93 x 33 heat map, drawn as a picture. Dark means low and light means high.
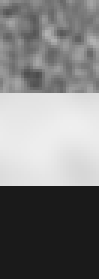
It is made of 3 by 1 panels. Panel 1,1: middling, blotchy. Panel 2,1: very high, smooth, faint in contrast. Panel 3,1: very low, flat.
